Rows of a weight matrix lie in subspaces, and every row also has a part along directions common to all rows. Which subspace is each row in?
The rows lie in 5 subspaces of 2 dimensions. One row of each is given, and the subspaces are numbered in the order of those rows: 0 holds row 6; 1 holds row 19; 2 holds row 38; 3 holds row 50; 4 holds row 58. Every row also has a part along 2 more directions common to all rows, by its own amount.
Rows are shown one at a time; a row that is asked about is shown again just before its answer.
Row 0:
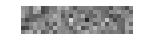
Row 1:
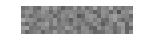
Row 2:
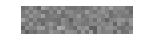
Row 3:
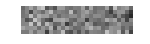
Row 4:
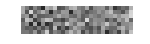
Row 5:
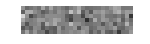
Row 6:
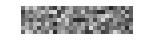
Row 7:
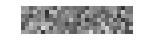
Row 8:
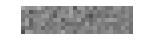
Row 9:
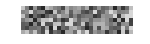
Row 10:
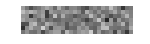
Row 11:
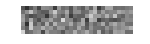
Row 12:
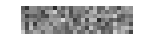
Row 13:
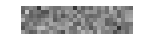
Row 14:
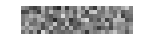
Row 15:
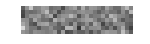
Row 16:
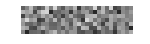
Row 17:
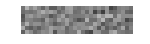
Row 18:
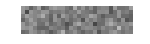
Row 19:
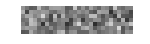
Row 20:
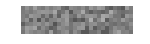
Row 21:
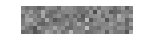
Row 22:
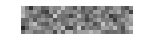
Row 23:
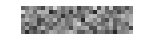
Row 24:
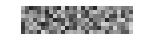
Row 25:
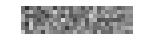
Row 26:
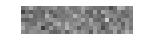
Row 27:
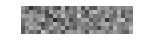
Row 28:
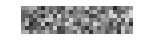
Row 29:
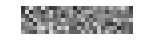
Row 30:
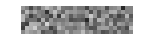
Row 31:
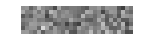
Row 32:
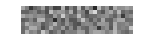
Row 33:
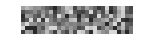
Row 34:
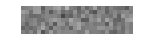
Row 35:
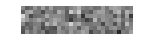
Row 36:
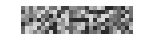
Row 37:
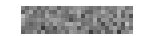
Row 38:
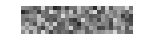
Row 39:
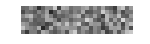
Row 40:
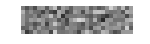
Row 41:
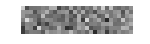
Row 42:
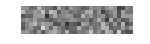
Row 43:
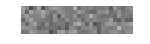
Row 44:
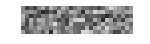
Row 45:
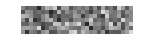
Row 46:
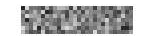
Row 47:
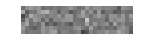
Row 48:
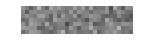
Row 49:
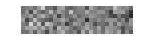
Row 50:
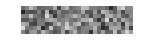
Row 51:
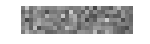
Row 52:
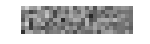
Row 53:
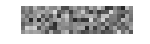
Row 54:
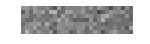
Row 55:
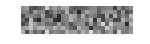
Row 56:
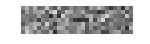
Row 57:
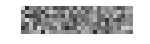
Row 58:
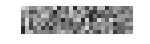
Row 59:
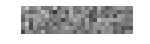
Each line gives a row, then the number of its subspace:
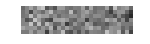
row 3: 1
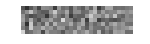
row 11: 4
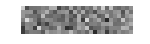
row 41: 4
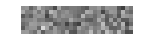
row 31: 3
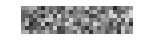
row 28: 1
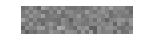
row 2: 1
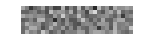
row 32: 2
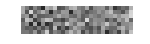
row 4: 1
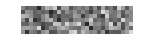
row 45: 3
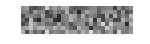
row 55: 3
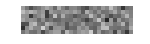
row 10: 3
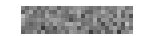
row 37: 3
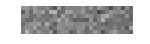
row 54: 0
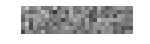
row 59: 4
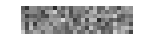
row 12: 4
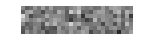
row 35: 3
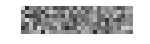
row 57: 4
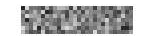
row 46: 4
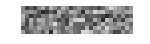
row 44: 0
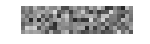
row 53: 0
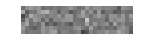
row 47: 3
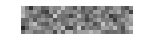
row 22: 2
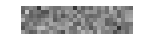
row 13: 1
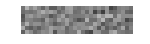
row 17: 0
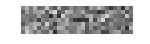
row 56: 0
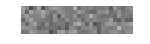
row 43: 1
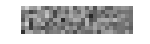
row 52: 4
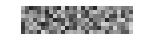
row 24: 2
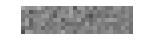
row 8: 4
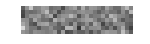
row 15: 2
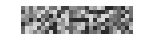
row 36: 0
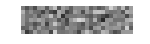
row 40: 0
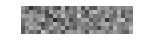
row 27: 2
